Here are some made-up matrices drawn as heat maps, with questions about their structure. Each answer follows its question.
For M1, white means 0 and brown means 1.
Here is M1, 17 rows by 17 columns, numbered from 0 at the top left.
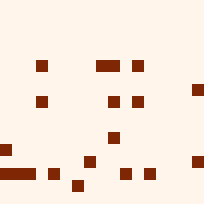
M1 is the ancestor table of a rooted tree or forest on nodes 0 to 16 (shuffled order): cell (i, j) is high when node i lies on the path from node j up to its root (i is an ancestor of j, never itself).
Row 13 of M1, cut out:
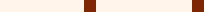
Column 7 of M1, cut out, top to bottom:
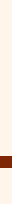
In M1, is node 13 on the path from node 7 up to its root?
yes
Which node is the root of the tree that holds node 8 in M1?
5
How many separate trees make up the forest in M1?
4
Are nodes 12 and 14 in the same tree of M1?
yes
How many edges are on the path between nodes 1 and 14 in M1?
1
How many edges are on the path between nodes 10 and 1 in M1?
2
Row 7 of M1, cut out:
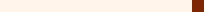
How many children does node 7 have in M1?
1
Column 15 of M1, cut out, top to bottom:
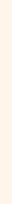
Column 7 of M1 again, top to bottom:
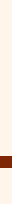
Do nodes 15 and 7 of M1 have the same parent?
no
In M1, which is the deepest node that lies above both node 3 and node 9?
8
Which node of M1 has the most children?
14
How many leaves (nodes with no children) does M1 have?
9
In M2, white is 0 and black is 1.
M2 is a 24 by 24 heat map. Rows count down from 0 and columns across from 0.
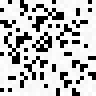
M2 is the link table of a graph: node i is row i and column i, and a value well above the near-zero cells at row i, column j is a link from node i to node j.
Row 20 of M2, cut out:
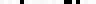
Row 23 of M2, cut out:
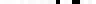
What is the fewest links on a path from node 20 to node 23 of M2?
2
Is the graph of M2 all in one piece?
yes
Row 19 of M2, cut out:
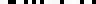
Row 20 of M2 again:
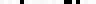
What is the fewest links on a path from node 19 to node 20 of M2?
1
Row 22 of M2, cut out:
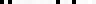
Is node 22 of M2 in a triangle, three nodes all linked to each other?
yes
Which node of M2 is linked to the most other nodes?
node 10
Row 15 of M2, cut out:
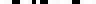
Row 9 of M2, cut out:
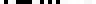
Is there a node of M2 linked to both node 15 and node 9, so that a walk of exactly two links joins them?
yes
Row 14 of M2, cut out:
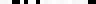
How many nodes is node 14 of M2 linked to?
6
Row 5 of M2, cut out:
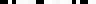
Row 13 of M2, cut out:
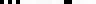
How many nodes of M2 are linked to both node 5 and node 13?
1
